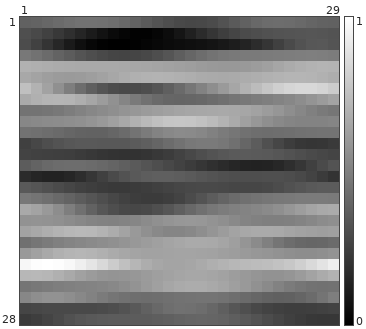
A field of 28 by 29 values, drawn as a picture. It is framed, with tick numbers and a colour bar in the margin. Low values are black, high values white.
The bottom middle is the smoothest part. Streaks run across, left to right. The values follow a bell shape. Stripes running across repeat 2 times from top to bottom.
